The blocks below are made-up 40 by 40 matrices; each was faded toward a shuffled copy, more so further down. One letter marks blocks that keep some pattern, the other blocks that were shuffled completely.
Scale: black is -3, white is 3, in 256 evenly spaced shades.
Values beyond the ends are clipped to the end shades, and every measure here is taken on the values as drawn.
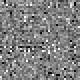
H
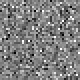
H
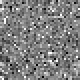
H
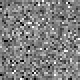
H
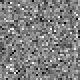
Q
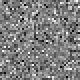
H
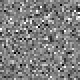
H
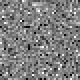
H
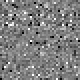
H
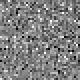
H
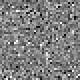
H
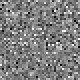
H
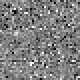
H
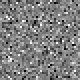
H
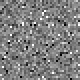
H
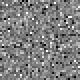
H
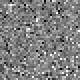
Q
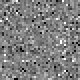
Q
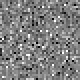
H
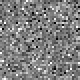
Q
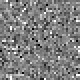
H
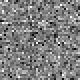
H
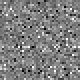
H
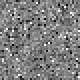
Q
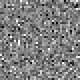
H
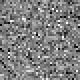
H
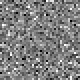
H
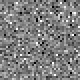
H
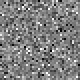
Q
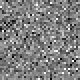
Q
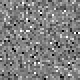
Q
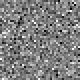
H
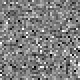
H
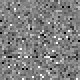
H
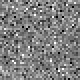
Q
